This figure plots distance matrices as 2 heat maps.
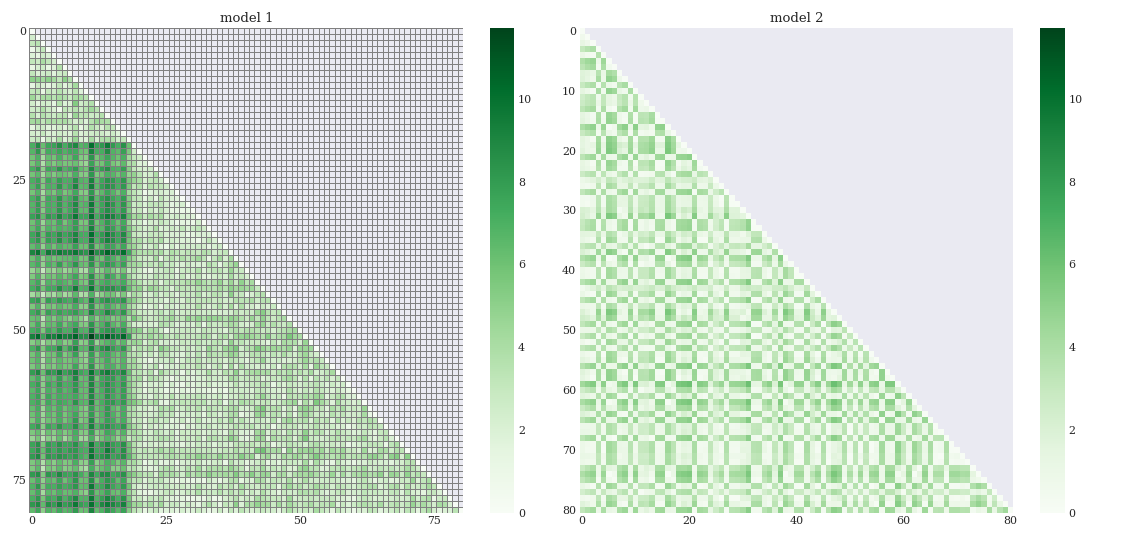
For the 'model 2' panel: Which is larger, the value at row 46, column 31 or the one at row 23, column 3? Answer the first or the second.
the second
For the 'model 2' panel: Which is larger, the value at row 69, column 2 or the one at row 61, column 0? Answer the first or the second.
the second
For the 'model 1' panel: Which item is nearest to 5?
13
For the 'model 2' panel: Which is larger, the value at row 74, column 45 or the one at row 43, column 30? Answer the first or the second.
the second
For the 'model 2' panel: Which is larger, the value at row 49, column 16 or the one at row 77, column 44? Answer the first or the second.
the second
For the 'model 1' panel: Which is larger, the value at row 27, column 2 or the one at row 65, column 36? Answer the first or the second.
the first
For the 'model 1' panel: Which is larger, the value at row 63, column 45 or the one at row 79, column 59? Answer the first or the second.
the first
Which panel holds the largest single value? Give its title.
model 1
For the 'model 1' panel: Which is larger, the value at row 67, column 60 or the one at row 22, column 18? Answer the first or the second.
the second
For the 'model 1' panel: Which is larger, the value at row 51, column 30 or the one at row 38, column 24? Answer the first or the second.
the first
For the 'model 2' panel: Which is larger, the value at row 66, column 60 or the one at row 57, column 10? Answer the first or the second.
the first
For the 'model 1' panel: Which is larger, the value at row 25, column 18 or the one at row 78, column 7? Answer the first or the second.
the second
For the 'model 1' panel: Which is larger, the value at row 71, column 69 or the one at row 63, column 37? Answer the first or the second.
the second
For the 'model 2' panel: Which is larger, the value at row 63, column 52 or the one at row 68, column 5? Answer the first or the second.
the first
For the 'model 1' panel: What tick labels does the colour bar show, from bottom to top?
0, 2, 4, 6, 8, 10
